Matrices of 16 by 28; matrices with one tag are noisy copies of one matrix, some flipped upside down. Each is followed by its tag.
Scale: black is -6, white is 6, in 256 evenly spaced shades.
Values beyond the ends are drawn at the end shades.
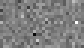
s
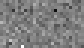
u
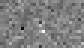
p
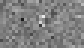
p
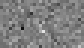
p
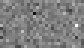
s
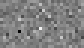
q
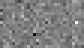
s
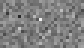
q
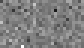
u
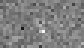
p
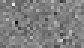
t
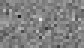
q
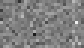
s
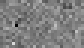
t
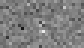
p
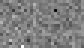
u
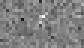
p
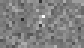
p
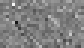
t
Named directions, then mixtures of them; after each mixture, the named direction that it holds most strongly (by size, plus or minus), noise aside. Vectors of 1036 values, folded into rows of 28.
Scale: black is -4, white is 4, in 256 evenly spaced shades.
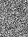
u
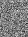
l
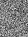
u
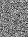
l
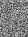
l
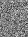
l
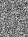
u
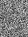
u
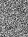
u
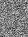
u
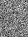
u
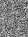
u
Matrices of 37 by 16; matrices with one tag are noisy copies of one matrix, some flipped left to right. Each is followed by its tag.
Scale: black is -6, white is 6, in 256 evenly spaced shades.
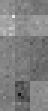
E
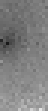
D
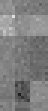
E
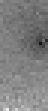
D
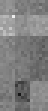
E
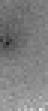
D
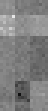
E
